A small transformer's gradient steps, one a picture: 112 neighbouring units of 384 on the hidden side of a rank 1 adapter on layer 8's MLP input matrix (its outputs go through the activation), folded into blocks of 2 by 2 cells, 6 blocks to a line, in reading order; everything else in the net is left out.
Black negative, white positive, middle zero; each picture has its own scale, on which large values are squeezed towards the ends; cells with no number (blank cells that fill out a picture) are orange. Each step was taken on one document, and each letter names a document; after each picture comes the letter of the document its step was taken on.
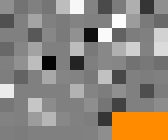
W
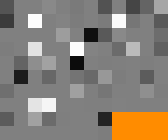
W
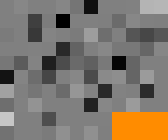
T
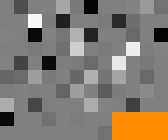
T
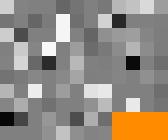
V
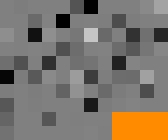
T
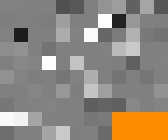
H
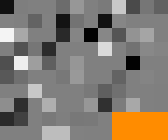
V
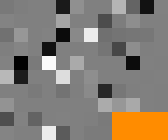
H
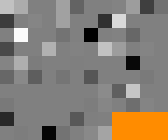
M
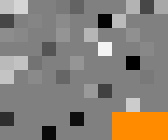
M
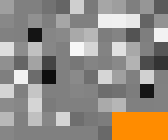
W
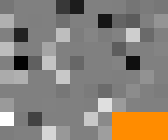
H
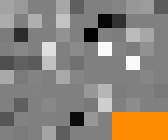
M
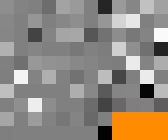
W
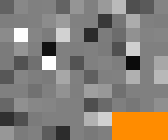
H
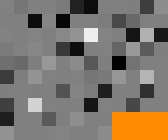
T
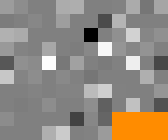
M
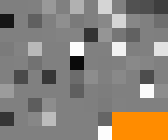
W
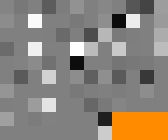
W
